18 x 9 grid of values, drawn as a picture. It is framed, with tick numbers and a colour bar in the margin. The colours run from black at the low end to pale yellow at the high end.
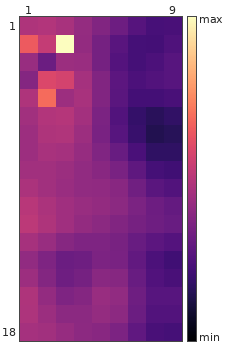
In the top left lies a patch that is rougher than the rest. No single row or column stands out from its neighbours. The ninth with the highest average is the top left. The values are skewed, with a long tail toward high values. Values rise toward the left. A single lone cell is far higher than the cells round it. Values change most from cell to cell in the top left.
